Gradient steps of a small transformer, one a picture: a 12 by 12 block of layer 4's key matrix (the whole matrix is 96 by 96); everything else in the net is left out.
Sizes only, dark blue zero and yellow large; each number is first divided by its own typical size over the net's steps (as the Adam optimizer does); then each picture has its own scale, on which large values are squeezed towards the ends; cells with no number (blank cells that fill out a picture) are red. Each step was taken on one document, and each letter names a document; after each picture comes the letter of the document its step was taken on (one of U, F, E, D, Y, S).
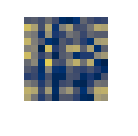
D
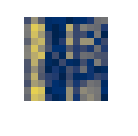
D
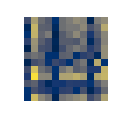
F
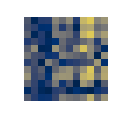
F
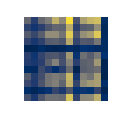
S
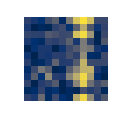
S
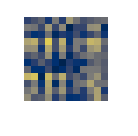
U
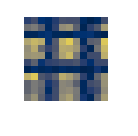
U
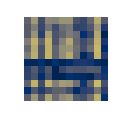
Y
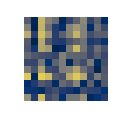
F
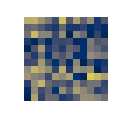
F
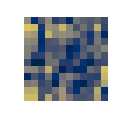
D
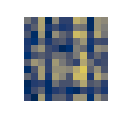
F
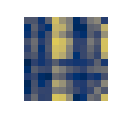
Y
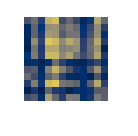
Y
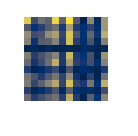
S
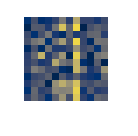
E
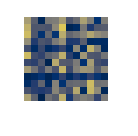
E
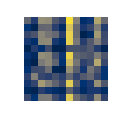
S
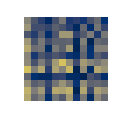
E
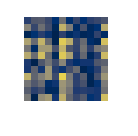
U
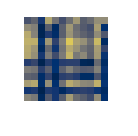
Y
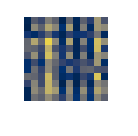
U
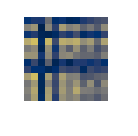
U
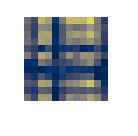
S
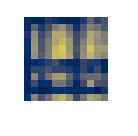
Y
